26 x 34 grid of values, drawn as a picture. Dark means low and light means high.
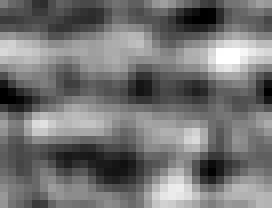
No lone cell stands out from its neighbours. Horizontal stripes repeat 3 times down the table. The top right is the ninth with the highest average.
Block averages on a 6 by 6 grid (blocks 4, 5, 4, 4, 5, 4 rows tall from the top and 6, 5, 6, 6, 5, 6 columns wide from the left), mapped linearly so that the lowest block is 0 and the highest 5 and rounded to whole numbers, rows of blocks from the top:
1 1 2 2 0 2
4 3 4 3 4 5
1 2 2 1 1 2
3 4 3 3 3 3
2 1 0 3 2 2
2 3 2 4 3 4
